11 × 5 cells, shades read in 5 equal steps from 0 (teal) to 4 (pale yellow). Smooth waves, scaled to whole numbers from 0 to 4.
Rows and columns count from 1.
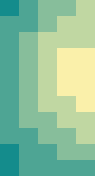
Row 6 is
1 2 3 4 4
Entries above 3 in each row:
0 0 0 2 2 2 1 0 0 0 0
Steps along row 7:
up up same up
